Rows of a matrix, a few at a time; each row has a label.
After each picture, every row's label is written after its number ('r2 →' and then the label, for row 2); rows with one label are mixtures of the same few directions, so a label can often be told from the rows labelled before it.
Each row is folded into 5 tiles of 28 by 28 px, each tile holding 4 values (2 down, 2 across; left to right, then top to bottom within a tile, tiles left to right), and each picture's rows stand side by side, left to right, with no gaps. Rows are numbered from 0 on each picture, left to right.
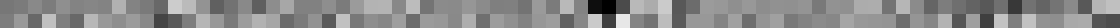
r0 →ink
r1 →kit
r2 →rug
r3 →rug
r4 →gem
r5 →ink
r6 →rug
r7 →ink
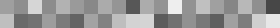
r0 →ink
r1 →ink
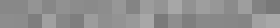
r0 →ink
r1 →ink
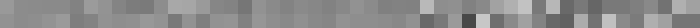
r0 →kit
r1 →gem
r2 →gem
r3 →rug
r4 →ink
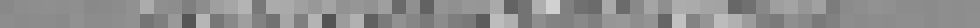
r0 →kit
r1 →rug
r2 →ink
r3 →kit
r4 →rug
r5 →kit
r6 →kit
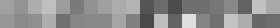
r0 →gem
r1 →ink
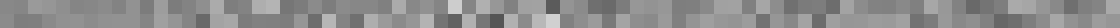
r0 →kit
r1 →kit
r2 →ink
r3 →ink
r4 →gem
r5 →rug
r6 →kit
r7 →kit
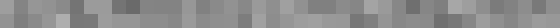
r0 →kit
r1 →rug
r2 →kit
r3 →kit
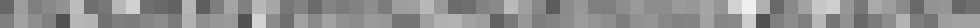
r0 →kit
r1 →rug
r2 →ink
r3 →kit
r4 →kit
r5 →gem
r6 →kit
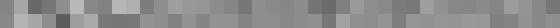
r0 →kit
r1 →gem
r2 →gem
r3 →kit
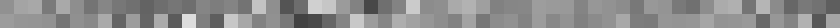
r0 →rug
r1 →ink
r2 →kit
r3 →gem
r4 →kit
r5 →rug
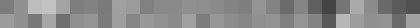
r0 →gem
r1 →rug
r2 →gem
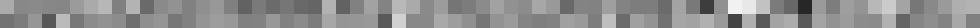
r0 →rug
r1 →gem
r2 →rug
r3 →kit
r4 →rug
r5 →gem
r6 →gem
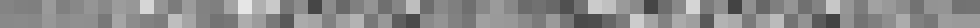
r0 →rug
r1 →gem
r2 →ink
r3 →gem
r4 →kit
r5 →ink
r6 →kit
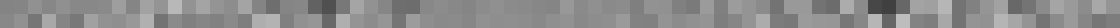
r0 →ink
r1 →ink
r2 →gem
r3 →gem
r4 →kit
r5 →kit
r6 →gem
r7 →kit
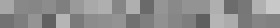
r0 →rug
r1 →kit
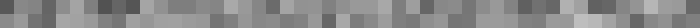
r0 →gem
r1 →kit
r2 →rug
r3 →gem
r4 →kit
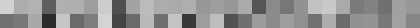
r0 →rug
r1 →ink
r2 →gem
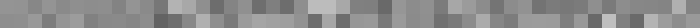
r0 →ink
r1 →kit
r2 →gem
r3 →kit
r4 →ink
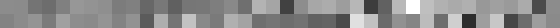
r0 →gem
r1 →ink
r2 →kit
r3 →ink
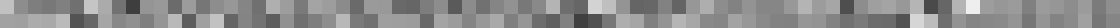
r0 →kit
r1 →ink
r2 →kit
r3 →ink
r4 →kit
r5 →gem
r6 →kit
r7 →rug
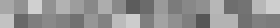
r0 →ink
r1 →kit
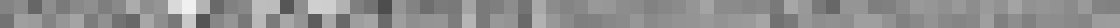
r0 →ink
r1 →gem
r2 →gem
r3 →rug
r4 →kit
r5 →kit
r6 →kit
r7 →ink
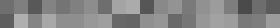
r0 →ink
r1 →gem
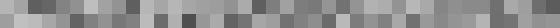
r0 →kit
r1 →ink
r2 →rug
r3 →kit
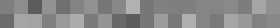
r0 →ink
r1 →ink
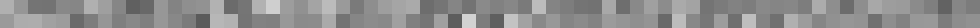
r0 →kit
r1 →kit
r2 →gem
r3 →ink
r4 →rug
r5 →ink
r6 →gem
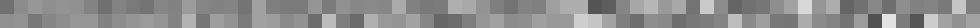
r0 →gem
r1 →rug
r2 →ink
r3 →kit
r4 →kit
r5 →gem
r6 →ink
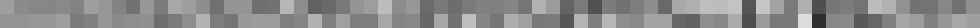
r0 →kit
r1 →kit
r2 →gem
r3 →ink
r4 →ink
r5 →rug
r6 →kit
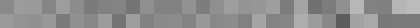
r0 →rug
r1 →rug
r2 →kit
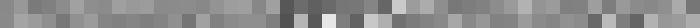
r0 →kit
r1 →rug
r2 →ink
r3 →gem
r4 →ink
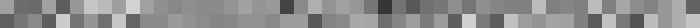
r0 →rug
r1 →gem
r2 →gem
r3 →ink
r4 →ink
